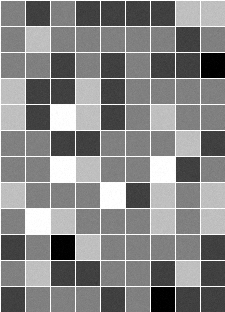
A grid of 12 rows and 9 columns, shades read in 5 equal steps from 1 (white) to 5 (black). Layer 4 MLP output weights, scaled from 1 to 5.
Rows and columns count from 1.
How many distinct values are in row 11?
3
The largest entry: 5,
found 3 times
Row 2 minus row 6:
0 -1 -1 -1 0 0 0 2 -1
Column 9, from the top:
2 3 5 3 3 4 3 2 2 4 4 4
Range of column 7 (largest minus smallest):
4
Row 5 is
2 4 1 2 4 3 2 3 3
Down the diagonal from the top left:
3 2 4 2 4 3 1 3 2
